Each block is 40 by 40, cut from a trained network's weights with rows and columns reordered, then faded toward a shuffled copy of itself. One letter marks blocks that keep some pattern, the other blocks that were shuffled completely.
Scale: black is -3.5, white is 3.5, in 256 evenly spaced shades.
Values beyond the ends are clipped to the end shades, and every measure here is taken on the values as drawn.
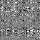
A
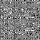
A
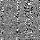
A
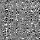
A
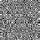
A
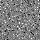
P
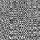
A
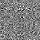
A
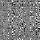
A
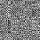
A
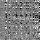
A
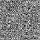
A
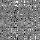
A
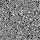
P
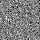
P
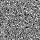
P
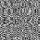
A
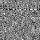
A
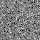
P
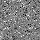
P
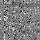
A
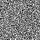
P
